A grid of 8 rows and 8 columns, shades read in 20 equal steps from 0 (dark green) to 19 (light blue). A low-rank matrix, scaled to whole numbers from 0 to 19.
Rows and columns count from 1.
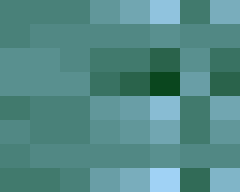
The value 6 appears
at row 3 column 8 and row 4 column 4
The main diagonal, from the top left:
8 9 9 6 12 13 9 15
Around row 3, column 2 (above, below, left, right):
9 10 10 9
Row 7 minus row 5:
1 1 1 -2 -3 -6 2 -4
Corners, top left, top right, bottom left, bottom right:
8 14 7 15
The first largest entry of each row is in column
6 6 1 7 6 6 6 6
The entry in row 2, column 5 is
9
